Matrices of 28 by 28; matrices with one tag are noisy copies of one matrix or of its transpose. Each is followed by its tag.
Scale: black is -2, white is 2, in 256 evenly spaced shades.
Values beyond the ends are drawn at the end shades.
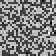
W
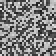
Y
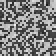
Y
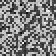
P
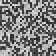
Y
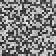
W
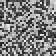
Y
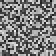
W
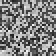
Y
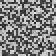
W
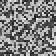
P
